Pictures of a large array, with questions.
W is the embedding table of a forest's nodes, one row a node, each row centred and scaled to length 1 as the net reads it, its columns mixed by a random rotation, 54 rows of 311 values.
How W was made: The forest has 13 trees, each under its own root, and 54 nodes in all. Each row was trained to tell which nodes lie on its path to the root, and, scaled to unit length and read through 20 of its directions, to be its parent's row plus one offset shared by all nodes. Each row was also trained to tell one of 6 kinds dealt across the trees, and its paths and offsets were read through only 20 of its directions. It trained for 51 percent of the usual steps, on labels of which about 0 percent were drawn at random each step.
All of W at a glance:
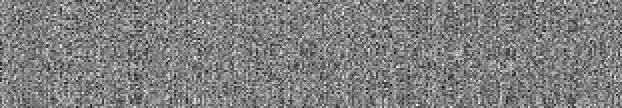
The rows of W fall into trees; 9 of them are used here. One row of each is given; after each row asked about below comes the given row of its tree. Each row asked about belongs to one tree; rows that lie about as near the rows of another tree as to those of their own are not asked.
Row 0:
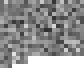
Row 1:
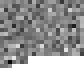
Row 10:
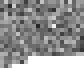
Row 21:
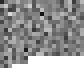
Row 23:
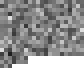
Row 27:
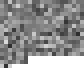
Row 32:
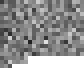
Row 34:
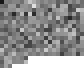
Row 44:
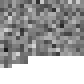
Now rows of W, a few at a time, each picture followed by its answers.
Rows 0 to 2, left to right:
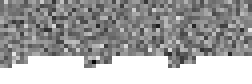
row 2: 23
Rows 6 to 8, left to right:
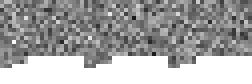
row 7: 21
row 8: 0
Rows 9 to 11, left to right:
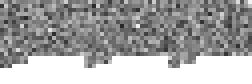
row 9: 32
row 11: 21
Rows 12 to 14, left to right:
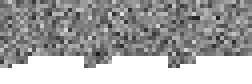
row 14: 32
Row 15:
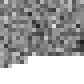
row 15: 10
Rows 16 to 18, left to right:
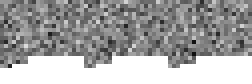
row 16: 32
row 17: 27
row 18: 27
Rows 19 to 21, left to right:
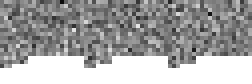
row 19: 34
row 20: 0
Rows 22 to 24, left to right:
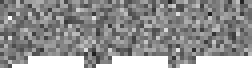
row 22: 23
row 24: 21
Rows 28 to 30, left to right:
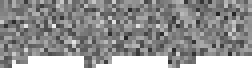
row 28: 0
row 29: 10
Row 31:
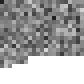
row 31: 34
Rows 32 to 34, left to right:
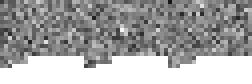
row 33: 32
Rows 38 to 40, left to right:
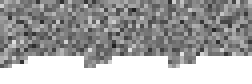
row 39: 10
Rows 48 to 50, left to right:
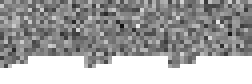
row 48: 10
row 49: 10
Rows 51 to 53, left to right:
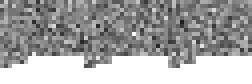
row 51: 10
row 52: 44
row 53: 32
